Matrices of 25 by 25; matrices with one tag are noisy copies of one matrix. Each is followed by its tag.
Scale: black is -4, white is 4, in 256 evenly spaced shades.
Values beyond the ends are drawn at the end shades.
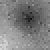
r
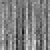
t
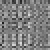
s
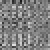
s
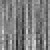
t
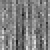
t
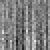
t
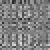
s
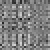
s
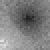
r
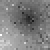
r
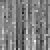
t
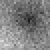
r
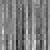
t
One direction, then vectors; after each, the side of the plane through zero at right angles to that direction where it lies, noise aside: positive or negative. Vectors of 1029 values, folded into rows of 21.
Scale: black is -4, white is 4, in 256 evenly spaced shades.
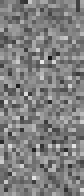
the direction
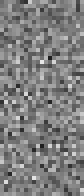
positive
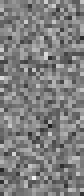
positive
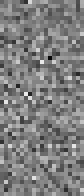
positive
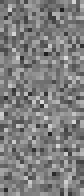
positive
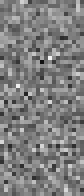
negative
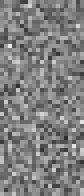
positive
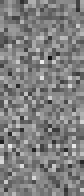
positive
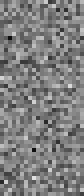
positive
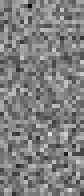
negative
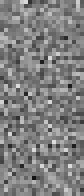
negative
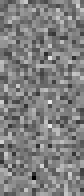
negative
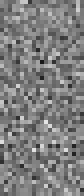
negative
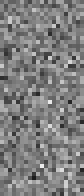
negative
